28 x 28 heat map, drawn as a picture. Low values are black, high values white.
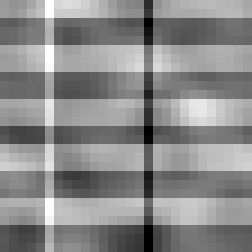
There is no overall slope. Columns 6 and 17 differ from the columns beside them. Horizontal stripes repeat 5 times down the table. The ninth with the lowest average is the bottom middle.
